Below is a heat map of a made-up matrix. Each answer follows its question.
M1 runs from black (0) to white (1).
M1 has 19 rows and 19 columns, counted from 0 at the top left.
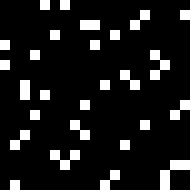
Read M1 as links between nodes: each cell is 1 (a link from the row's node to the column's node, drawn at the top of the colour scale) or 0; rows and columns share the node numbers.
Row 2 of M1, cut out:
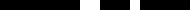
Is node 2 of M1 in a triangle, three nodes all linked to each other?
yes
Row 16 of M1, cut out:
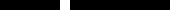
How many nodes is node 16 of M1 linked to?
3
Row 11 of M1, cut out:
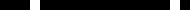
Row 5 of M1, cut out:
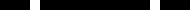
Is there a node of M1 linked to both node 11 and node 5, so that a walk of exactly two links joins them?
yes
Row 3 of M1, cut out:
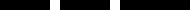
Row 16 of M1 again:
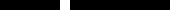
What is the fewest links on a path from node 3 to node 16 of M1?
3
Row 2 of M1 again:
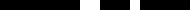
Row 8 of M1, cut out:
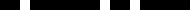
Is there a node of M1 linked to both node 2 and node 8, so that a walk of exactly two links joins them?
yes
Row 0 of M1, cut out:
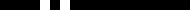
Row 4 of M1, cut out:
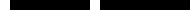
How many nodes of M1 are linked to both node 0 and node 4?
0
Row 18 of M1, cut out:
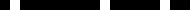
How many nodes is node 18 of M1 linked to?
3
